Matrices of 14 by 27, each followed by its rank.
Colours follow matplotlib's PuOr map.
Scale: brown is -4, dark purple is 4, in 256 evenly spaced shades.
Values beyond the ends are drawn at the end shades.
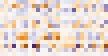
three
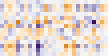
three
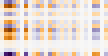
one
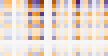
one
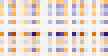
one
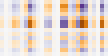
one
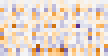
three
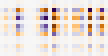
one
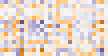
three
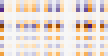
one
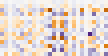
three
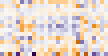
three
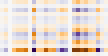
one
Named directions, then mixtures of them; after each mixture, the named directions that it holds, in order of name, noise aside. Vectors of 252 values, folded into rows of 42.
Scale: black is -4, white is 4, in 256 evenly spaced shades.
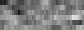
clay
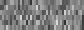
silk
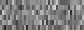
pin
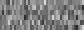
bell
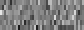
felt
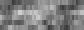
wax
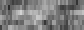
wax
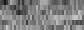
clay, silk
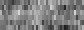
bell, felt, wax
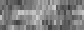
pin, wax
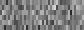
pin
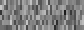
felt, pin, silk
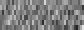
bell, silk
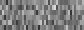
pin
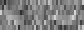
bell, clay, felt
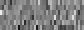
felt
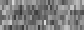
pin, wax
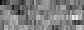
clay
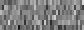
bell, felt, pin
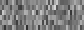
pin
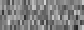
bell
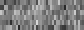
felt, silk, wax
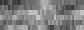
clay, wax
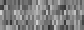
felt, silk, wax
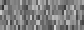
bell, felt, silk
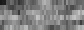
clay, wax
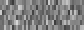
felt, pin, silk
